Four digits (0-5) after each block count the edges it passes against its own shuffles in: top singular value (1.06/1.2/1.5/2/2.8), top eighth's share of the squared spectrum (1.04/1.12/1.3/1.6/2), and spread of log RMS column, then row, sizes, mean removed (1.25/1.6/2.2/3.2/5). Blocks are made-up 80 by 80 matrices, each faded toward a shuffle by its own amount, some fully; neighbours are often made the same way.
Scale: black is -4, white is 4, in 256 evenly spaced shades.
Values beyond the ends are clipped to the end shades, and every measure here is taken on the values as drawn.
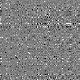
4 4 2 3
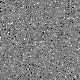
2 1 0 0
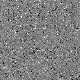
2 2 0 0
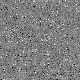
0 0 0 0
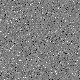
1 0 0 0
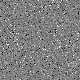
0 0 0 0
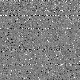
2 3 0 3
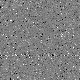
2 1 0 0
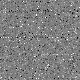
2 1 0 1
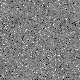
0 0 0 0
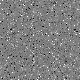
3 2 0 0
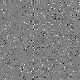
3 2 1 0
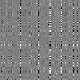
5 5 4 3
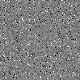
3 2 1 1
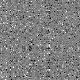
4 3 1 0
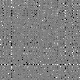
4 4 2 2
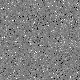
0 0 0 0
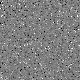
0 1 0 0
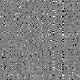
4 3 2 2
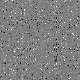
3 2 0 1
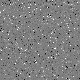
2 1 0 0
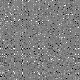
4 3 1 1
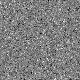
1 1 0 0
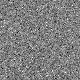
0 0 0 0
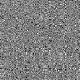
4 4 2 2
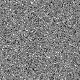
2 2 0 0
